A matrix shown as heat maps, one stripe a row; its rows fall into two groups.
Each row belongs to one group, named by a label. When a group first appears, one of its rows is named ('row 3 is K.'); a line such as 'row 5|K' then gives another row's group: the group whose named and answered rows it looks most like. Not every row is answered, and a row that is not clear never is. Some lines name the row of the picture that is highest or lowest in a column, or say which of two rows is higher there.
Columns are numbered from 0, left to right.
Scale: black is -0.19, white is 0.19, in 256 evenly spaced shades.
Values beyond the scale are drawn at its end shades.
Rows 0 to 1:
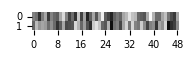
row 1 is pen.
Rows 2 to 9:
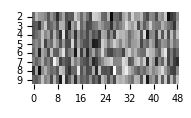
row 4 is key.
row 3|pen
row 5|key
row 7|key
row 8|pen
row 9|key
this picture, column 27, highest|8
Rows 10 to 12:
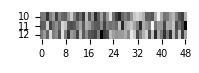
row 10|pen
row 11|key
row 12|key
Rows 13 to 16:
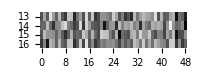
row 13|pen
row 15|pen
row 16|pen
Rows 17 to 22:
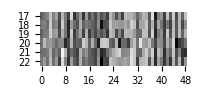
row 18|key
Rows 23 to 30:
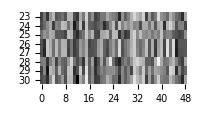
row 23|pen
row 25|pen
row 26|key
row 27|key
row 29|pen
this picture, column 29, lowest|25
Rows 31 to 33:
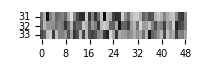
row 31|pen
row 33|key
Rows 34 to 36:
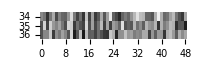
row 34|pen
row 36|key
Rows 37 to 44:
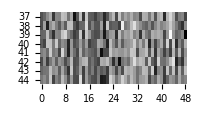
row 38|pen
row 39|key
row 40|key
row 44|key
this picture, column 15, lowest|41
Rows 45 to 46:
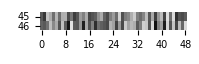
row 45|key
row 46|key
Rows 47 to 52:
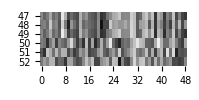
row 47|key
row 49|key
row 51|key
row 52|pen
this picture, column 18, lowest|50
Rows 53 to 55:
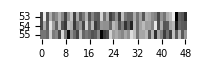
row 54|pen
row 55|key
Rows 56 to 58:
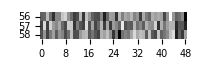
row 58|pen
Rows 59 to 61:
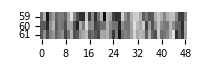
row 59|pen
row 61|pen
